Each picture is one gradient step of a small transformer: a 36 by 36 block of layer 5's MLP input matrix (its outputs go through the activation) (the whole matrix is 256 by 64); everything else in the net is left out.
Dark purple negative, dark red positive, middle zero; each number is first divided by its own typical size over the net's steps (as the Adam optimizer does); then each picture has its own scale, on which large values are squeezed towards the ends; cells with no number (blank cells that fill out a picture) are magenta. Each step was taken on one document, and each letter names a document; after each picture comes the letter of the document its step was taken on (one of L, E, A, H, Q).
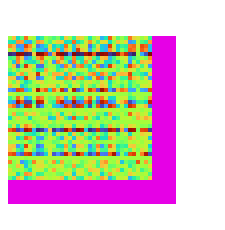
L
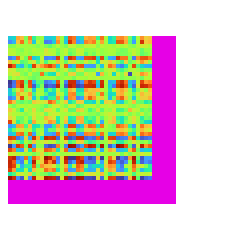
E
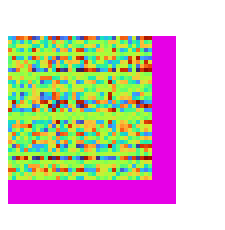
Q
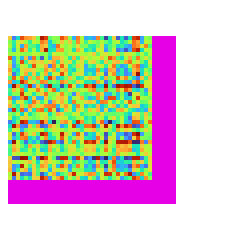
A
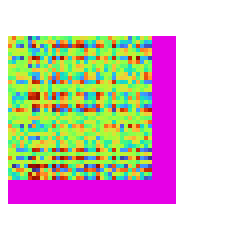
Q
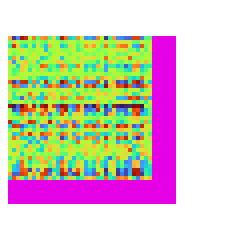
A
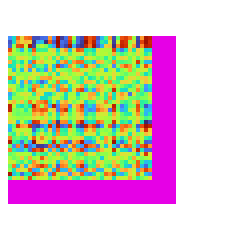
Q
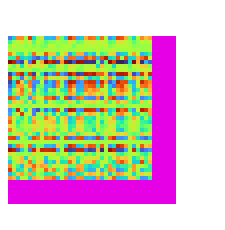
E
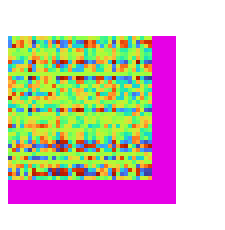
Q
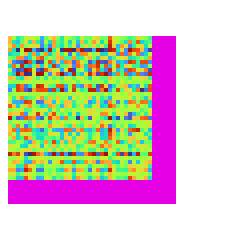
L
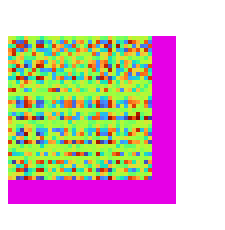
L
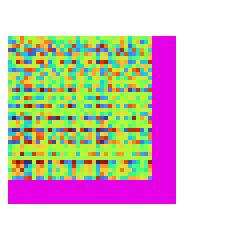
L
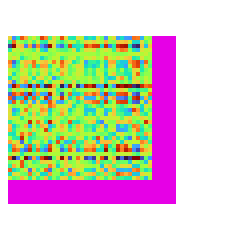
A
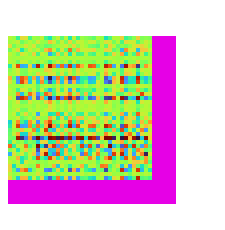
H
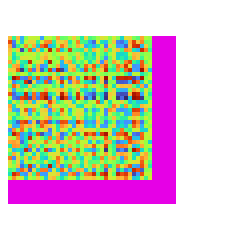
A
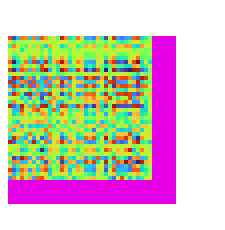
A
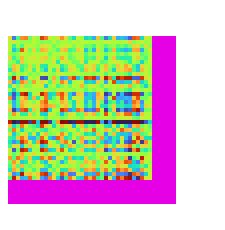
A
